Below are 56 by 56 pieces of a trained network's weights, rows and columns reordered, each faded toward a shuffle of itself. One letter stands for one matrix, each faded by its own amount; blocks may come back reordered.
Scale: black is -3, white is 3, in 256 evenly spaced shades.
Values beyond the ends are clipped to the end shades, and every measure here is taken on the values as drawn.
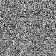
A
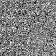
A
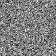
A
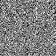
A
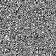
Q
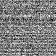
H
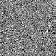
Q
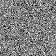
A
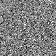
A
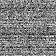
H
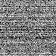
H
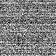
H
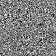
A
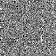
Q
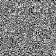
Q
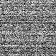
H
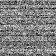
H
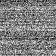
H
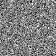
A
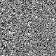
Q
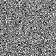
Q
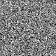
A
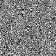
A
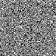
Q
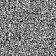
A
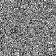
Q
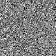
Q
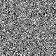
A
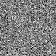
A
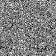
A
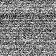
H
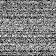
H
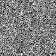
Q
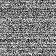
H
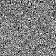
Q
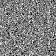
A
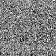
A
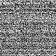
H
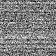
H
